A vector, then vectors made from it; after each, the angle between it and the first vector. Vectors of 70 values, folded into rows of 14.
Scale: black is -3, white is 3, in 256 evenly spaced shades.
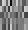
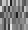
nearly parallel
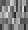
partly opposed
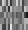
nearly parallel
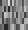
partly aligned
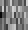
orthogonal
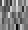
partly aligned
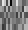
nearly parallel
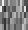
partly aligned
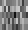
partly aligned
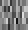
partly aligned
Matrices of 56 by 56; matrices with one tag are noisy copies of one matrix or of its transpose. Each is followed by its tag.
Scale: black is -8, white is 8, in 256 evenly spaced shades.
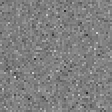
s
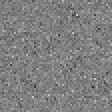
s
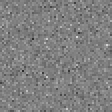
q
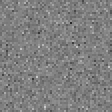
q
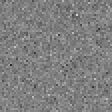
s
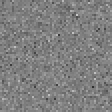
s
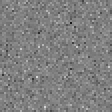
q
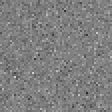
s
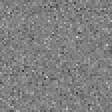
q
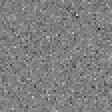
s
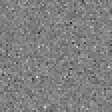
q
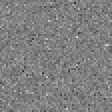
q
